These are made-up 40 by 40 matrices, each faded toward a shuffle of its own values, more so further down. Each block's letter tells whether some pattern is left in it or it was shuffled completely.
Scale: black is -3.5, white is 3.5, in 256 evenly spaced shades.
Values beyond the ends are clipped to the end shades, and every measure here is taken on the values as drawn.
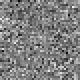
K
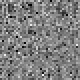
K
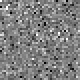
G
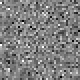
K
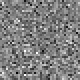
K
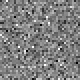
G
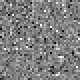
G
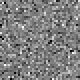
G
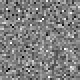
G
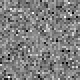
G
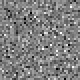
G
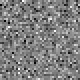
G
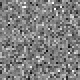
G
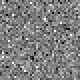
G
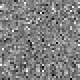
K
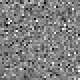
K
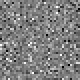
K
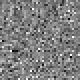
K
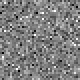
G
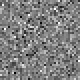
G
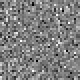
K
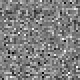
K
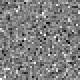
G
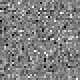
K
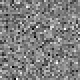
K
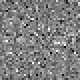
K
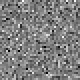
G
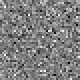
K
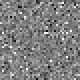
G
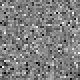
K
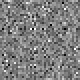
K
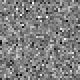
G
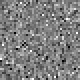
G
